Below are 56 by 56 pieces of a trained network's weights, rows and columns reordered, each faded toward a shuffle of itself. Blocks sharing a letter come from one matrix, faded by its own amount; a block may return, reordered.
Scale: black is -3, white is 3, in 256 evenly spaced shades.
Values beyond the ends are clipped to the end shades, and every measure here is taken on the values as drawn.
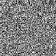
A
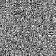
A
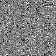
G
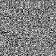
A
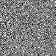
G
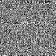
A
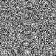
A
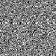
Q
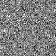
A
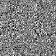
G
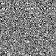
Q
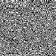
Q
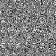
Q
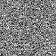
Q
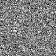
A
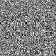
A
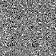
G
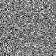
Q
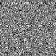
Q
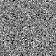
G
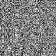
A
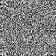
A
